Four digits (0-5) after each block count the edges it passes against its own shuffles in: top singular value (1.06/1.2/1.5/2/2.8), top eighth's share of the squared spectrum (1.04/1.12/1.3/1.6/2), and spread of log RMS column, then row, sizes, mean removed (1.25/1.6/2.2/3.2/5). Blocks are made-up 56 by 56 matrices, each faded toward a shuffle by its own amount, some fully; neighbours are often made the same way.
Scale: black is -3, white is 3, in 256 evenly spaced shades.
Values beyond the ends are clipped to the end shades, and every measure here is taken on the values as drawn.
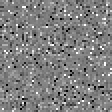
2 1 0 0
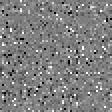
2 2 1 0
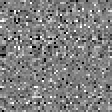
3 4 1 2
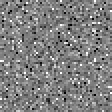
1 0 0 0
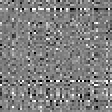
4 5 3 3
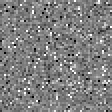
1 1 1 0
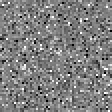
1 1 0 0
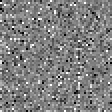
0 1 1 0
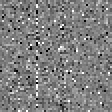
2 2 2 0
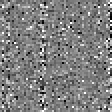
2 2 3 0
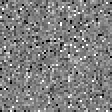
0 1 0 0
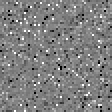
0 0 0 0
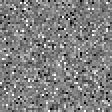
0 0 0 0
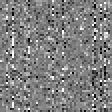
2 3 3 0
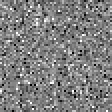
0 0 0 0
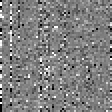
2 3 3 0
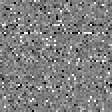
2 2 0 2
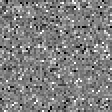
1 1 0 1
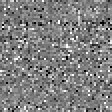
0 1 0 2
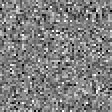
3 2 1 1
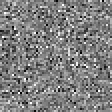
3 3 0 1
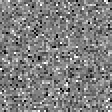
1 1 0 0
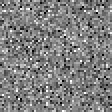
2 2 0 1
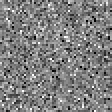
1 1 0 0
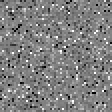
0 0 0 0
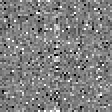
2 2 1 0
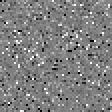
0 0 0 0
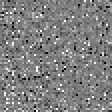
3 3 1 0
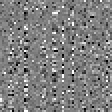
4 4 3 1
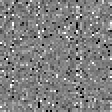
3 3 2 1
